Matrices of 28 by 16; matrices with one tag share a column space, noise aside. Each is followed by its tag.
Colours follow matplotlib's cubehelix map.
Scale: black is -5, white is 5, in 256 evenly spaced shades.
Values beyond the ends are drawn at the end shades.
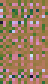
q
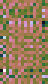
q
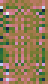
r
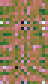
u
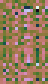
r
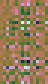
u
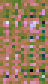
q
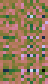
q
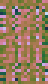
r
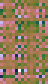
q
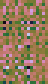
u
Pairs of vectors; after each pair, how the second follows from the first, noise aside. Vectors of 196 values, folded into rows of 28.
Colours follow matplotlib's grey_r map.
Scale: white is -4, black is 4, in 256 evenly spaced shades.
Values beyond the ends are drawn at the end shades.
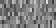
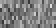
wrapped around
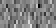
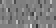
partly zeroed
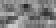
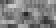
wrapped around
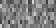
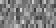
wrapped around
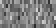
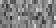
sign-scrambled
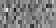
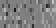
partly zeroed
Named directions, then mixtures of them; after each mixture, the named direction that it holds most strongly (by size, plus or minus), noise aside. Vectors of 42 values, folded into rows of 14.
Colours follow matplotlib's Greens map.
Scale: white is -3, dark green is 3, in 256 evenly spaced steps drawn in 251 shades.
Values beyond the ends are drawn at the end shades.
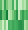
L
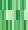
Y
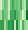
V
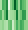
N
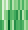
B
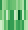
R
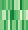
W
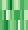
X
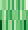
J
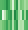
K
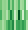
R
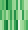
K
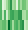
B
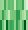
Y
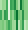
N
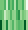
J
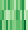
Y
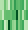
B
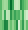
X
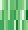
V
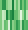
W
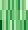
J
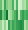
L
